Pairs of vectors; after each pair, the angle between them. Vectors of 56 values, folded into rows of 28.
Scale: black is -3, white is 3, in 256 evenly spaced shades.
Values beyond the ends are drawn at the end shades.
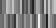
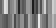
partly aligned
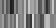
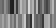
nearly parallel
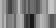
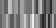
partly opposed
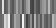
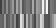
orthogonal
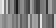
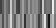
orthogonal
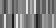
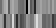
nearly opposite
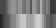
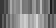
nearly parallel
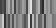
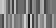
nearly opposite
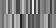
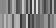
nearly parallel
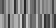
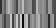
partly aligned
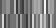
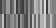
nearly parallel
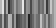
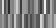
partly aligned
